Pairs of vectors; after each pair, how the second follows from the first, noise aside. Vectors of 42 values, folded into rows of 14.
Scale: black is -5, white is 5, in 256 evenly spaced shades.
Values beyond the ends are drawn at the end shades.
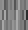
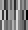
scaled up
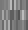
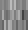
sign-scrambled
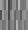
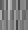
negated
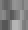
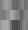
negated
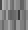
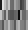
scaled up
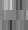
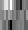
scaled up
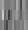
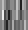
scaled up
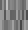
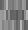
sign-scrambled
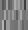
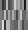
scaled up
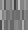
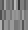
negated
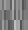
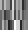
scaled up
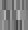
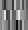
scaled up
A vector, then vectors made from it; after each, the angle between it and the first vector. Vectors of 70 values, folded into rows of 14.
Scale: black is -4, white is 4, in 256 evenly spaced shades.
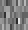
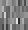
nearly opposite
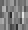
orthogonal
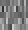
partly aligned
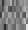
orthogonal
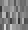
partly opposed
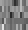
orthogonal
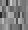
partly aligned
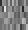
orthogonal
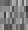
partly aligned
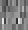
partly aligned
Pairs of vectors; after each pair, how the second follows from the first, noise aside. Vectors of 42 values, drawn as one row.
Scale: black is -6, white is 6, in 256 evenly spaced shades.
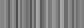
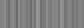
shrunk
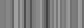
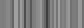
copied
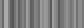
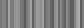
reversed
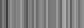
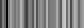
scaled up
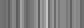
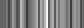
scaled up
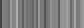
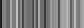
scaled up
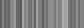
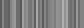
copied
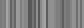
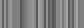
reversed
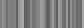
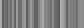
reversed
